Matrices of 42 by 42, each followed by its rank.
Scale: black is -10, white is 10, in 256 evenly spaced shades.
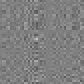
three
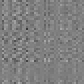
three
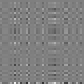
one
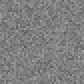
full rank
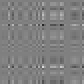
one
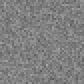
full rank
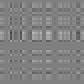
one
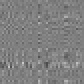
three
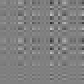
one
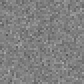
full rank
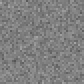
full rank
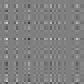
one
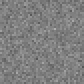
full rank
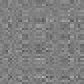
three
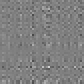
three
